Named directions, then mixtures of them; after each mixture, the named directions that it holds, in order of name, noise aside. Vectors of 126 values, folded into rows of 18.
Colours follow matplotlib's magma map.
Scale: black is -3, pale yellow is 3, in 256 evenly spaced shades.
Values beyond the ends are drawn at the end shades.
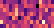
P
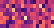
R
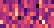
P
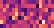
P, R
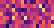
R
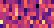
P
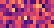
P, R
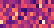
P, R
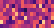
P, R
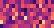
P, R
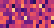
R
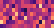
P, R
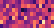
P, R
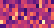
P, R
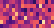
P, R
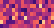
P, R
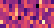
P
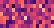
R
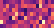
P, R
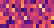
R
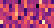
P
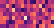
R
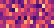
P, R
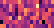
P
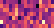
P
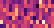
P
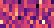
P
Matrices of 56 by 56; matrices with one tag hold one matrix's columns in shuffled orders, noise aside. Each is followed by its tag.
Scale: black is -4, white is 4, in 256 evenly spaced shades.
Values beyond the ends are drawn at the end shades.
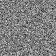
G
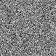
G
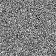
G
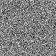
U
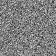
U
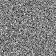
G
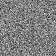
G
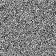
U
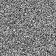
G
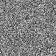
G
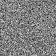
G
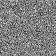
U
